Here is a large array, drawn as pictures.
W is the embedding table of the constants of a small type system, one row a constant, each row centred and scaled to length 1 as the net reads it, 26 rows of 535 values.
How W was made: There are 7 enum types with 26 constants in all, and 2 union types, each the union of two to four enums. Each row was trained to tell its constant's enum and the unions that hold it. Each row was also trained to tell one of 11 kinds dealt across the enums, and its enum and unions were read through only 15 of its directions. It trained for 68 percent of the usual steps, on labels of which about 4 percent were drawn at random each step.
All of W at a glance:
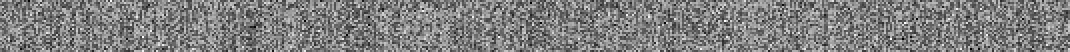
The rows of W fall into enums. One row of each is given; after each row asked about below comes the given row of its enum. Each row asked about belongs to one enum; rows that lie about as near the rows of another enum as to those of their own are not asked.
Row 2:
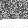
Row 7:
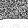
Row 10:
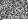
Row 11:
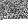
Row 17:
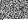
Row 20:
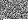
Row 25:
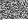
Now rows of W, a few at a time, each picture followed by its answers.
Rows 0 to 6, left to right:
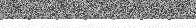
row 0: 20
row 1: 2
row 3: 2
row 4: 17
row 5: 11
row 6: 7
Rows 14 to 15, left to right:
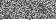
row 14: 25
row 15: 11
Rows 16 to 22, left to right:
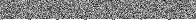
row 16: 25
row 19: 17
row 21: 11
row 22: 7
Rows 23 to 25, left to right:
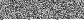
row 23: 17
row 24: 10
